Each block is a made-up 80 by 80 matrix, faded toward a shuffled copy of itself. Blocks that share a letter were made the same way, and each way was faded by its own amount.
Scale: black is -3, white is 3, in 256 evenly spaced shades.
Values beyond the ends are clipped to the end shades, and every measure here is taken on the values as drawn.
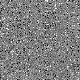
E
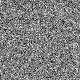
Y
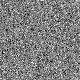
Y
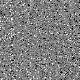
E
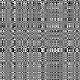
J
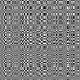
J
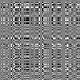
J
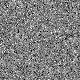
Y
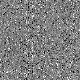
E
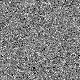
Y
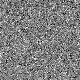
Y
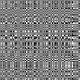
J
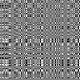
J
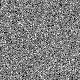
Y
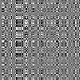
J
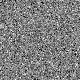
Y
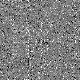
E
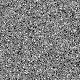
Y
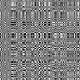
J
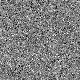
Y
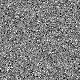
Y
